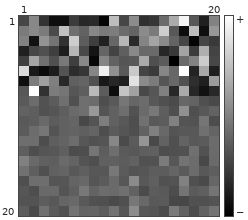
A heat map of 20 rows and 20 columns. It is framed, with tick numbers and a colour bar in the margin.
Stripes: none. Grain: fine. Mirror symmetry: none. Seam: horizontal, 40% of the way down, the bottom part calmer. Average level on the scale: 40%. Slope: none.
